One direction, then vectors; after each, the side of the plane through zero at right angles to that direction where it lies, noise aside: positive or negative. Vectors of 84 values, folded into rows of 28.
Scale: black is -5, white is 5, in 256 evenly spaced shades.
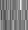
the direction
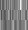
positive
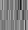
negative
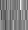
positive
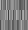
negative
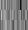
negative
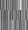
positive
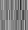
negative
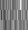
positive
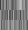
positive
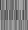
positive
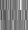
positive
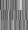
positive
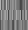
negative
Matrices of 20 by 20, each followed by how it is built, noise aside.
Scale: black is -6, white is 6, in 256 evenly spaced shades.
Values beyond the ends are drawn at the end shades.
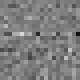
uneven rows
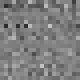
uneven rows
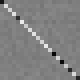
diagonal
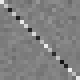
diagonal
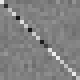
diagonal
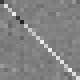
diagonal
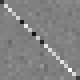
diagonal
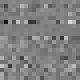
uneven rows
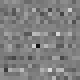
uneven rows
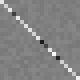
diagonal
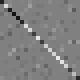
diagonal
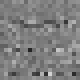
uneven rows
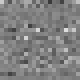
uneven rows
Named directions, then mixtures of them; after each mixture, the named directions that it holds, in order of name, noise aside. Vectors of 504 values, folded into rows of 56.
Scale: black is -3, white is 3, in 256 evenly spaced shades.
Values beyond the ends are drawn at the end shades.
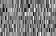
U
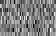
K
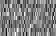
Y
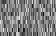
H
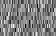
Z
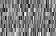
U, Y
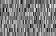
U, Y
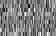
U, Y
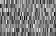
K, Y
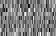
U, Y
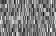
H, K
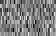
K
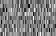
U
